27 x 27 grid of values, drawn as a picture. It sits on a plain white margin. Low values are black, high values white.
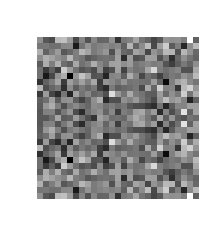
No overall slope runs across the table. The texture is fine-grained noise. The values follow a bell shape. It is mirror symmetric from top to bottom. Overall the values sit about 50% of the way up the scale.
